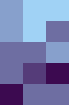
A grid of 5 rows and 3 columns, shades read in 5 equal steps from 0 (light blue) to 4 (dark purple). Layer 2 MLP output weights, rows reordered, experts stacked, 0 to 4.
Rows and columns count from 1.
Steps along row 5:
down same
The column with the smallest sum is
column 2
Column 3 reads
0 2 1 4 2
